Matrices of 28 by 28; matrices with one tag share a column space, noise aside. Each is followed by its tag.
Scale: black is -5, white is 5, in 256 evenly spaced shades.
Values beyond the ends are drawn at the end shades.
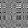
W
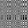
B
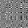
W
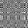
W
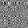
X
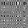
X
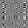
W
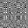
W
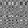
X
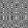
W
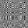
W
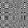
W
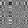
X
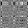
X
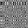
X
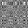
X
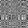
B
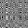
W
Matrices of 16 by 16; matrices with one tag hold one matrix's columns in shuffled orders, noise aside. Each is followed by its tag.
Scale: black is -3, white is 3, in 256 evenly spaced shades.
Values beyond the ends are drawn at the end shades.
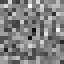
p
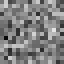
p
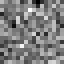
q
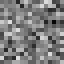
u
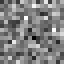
p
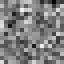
q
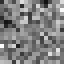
q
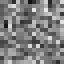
q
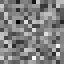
u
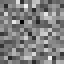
u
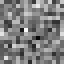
p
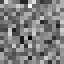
p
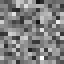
u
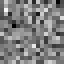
q
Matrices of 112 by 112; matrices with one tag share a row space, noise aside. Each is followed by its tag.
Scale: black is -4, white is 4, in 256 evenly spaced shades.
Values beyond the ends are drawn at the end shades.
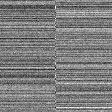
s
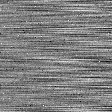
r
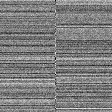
s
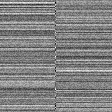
s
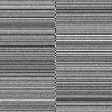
s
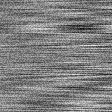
r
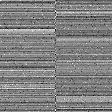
s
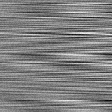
r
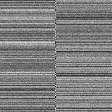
s
